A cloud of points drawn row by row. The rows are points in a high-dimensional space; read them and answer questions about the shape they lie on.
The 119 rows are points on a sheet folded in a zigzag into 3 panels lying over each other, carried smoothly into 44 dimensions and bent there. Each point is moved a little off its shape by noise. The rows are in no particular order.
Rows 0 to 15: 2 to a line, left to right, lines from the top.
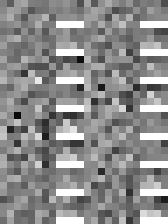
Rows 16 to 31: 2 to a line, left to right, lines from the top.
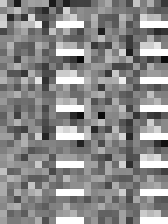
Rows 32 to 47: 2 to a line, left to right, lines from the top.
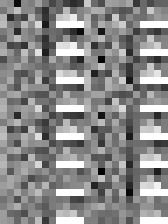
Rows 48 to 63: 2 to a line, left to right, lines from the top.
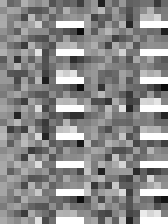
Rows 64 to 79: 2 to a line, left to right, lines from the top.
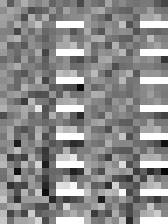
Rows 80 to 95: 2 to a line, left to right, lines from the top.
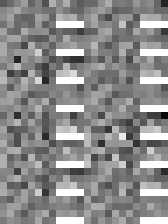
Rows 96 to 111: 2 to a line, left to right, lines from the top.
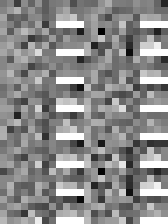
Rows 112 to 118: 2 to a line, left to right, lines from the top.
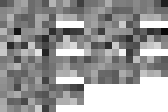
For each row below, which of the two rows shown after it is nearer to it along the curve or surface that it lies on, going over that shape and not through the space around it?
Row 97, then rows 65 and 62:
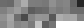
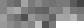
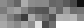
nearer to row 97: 62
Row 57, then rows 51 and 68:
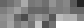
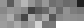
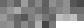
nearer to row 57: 51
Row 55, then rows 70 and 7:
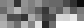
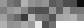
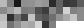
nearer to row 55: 70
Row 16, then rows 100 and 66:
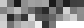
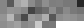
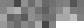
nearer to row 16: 66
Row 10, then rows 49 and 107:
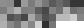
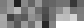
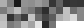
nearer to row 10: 107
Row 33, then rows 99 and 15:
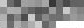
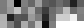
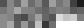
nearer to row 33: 99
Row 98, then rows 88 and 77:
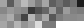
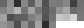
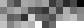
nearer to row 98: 77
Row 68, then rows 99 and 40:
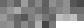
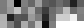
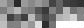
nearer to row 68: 40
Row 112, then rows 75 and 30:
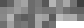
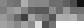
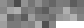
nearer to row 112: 75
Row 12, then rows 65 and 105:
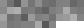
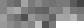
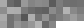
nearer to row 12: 105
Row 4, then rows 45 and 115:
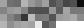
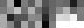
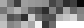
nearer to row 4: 115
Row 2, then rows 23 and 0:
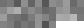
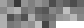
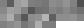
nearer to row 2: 23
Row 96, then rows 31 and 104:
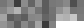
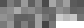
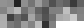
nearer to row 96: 104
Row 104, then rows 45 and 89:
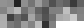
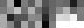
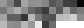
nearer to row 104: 45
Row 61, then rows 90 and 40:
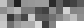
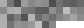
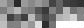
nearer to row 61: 90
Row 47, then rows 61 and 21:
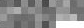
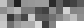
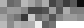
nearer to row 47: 61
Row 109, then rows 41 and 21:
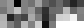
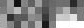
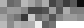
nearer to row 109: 41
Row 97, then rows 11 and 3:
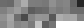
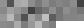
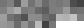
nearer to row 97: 11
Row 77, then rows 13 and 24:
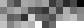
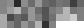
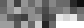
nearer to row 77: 24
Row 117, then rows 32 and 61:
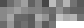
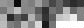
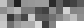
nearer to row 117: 32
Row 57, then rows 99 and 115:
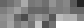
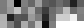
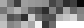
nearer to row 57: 115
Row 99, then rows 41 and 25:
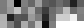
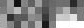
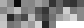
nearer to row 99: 41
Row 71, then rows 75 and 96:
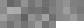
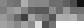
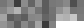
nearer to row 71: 96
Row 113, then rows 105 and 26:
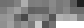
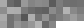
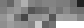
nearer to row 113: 26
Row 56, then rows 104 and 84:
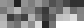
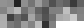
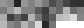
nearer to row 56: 84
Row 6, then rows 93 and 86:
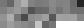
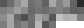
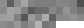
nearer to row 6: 93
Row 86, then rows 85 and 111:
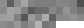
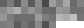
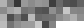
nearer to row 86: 111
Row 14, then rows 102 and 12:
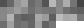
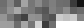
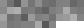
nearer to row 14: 102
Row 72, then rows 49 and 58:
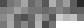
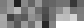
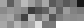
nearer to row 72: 58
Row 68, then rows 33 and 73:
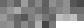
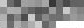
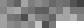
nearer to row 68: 73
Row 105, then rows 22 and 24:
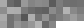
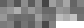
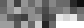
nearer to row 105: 22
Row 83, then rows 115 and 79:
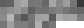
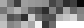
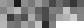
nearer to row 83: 115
